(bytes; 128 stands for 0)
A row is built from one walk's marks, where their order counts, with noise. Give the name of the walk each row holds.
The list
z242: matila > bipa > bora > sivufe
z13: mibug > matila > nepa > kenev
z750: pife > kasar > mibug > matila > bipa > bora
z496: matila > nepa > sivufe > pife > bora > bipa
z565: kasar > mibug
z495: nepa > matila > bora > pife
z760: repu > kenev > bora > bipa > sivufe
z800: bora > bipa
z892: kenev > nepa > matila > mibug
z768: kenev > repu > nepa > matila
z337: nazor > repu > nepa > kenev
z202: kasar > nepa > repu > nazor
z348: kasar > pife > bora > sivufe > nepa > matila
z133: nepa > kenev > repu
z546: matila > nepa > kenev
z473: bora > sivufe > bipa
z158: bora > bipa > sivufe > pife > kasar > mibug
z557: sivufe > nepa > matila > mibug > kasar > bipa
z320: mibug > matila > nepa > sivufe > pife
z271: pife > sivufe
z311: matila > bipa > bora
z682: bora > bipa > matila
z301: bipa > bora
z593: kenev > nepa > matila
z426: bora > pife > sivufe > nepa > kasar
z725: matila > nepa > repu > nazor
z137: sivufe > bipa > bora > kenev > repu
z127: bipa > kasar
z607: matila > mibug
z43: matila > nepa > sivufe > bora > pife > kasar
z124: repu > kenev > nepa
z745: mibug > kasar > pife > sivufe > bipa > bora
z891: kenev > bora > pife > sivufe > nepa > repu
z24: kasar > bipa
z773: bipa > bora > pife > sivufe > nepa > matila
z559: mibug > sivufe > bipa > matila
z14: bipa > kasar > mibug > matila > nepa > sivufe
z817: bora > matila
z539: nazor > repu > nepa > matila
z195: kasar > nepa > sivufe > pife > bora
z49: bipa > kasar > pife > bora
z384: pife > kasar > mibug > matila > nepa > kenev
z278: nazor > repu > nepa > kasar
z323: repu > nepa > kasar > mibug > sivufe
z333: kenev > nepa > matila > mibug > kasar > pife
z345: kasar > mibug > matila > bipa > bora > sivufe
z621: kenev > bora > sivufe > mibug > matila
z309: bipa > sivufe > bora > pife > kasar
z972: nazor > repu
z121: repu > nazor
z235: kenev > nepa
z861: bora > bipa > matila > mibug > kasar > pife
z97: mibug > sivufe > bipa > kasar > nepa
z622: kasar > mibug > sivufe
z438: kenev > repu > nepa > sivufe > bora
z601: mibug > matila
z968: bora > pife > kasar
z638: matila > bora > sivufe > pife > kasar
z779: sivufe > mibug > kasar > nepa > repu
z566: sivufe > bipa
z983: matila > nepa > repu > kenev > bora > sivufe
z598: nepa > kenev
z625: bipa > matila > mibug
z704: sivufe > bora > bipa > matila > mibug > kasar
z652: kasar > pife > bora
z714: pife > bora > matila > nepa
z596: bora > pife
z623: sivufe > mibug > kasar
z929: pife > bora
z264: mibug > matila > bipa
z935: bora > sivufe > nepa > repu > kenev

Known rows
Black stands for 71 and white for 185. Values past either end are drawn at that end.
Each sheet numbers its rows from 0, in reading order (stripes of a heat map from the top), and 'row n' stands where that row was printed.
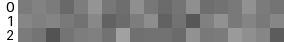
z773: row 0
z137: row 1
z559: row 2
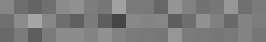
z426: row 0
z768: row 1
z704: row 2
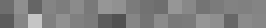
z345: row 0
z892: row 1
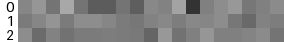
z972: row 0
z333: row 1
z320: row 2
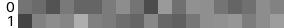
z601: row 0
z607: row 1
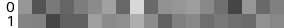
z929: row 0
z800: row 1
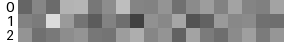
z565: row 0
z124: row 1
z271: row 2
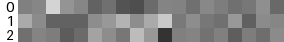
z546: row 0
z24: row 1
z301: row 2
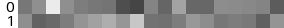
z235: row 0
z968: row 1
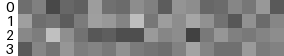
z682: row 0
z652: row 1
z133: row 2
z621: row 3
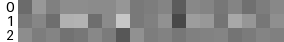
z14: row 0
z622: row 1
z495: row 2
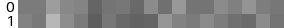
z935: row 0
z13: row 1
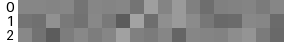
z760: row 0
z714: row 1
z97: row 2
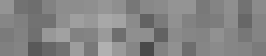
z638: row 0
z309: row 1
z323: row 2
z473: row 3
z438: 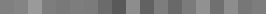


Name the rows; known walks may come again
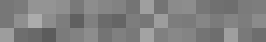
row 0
z384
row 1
z983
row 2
z195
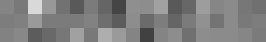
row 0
z124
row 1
z438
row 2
z473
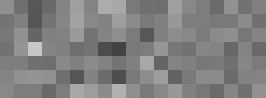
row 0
z745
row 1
z861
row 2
z242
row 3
z593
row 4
z557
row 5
z539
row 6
z49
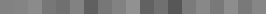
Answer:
z137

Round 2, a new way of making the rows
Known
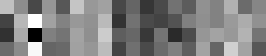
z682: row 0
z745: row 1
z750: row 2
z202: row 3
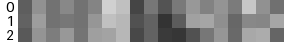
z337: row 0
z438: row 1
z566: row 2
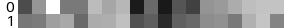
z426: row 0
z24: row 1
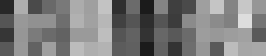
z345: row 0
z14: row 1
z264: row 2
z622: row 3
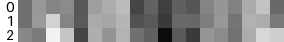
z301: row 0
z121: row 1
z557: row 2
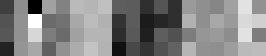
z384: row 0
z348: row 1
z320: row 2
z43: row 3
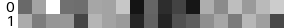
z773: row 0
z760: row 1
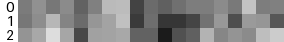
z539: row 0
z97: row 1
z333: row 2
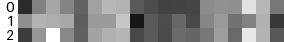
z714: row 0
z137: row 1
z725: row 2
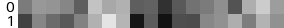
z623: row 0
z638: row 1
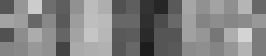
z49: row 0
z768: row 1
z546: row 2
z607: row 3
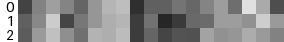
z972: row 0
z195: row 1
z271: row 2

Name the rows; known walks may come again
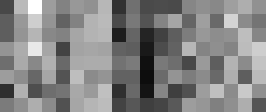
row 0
z745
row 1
z278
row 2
z473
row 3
z333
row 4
z323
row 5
z704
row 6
z345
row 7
z127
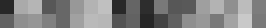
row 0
z242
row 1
z598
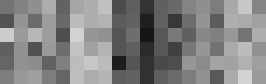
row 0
z24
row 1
z622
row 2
z861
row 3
z565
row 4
z968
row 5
z623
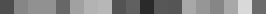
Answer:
z13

